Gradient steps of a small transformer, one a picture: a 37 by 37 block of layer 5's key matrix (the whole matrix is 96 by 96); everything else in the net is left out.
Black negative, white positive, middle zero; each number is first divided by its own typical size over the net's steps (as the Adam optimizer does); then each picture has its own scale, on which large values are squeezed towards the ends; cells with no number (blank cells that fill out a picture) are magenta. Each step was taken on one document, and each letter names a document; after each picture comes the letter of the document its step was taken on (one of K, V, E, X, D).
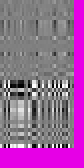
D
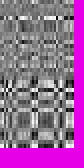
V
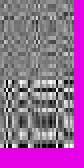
V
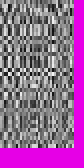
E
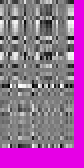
D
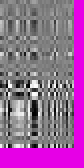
D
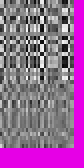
E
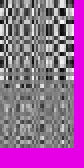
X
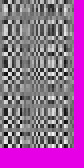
E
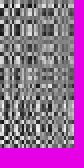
X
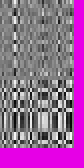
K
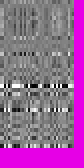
D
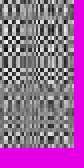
E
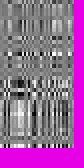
D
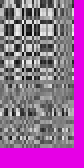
X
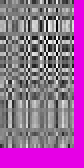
E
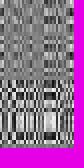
K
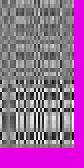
K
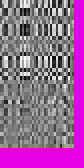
E
